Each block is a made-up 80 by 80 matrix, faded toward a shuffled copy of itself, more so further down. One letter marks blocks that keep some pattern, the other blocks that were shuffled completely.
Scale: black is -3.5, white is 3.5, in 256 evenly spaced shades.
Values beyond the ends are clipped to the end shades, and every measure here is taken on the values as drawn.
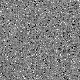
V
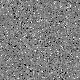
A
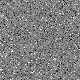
A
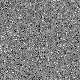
A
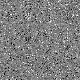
V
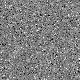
A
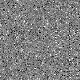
V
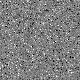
A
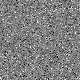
A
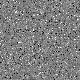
A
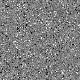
V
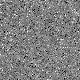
A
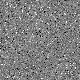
A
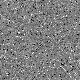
A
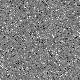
A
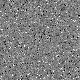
A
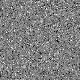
V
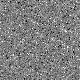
A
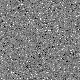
A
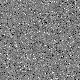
A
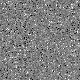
V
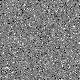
A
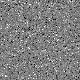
V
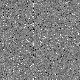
V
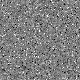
V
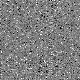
V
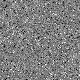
A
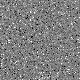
A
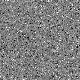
V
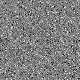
V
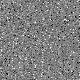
V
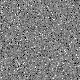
V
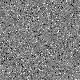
A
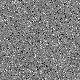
A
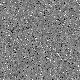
A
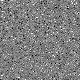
A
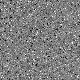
A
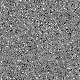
A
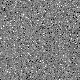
V
